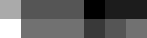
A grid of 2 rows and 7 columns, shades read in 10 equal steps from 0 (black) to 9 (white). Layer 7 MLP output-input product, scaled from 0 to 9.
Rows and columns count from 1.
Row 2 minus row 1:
3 1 1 1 2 2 3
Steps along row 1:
down same same down up same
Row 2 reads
9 4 4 4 2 3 4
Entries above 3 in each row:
1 5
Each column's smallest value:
6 3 3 3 0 1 1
